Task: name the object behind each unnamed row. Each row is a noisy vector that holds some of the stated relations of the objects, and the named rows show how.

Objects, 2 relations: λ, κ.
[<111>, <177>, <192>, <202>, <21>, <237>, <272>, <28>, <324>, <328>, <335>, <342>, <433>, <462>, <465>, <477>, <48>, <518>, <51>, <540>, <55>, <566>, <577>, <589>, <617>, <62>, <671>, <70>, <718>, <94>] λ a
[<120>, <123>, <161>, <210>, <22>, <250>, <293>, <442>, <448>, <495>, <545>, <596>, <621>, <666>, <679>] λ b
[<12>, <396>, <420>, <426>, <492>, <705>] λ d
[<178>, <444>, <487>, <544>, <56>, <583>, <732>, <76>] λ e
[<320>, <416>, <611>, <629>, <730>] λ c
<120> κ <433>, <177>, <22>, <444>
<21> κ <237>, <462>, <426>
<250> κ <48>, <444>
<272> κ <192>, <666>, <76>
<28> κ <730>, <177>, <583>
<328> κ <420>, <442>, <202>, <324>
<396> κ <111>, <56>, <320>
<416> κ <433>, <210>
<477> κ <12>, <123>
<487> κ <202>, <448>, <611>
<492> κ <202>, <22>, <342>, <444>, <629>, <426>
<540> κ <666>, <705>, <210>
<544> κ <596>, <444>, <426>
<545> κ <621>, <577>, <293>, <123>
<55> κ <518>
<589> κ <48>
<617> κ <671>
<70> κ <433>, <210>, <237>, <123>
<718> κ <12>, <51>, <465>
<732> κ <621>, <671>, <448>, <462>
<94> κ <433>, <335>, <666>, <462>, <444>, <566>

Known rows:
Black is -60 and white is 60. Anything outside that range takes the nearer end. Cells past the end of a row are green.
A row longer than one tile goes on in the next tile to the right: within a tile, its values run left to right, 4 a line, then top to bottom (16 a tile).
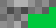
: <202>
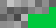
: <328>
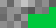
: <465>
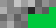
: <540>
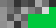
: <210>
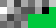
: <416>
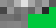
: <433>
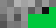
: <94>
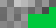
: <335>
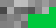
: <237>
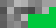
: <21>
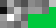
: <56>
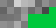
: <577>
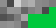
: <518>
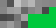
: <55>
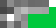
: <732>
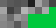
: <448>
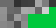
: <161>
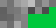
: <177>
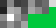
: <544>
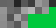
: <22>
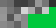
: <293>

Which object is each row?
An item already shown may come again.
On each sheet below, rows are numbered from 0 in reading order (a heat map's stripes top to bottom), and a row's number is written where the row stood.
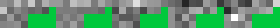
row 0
<272>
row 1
<192>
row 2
<70>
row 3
<22>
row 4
<583>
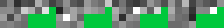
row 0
<123>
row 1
<178>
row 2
<545>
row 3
<705>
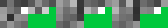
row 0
<545>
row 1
<420>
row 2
<705>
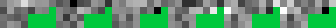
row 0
<70>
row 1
<120>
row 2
<94>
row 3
<442>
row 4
<730>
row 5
<320>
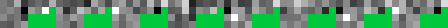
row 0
<426>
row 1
<448>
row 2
<611>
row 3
<396>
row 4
<544>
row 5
<111>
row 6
<444>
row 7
<629>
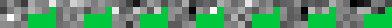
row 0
<76>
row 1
<462>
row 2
<666>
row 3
<426>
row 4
<718>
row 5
<492>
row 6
<250>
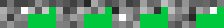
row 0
<545>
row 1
<448>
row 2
<444>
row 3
<12>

